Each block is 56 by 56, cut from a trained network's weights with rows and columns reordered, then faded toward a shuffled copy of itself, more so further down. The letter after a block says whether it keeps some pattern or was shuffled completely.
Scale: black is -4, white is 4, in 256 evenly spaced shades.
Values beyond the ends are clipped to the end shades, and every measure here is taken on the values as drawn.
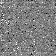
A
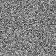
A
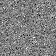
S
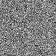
A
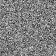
S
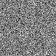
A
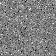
S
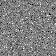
S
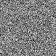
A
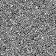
S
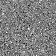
S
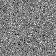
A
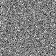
S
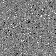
S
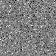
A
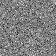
S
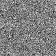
A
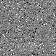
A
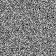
S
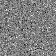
A
